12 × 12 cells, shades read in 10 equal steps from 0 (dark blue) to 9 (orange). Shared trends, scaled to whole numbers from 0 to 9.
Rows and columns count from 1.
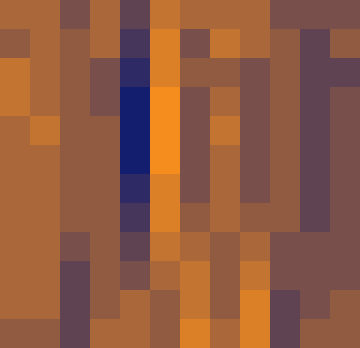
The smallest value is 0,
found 3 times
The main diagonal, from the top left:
6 6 5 4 0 9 4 6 6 4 4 5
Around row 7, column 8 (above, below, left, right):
6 6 4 4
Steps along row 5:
up down same down up down up down up down up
